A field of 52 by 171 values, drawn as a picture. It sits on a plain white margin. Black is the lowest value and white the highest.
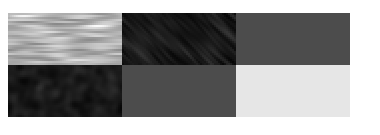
It is made of 2 by 3 panels. Panel 1,1: high, streaked across. Panel 1,2: very low, slanting down to the right, faint in contrast. Panel 1,3: low, flat. Panel 2,1: very low, blotchy, faint in contrast. Panel 2,2: low, flat. Panel 2,3: very high, flat.
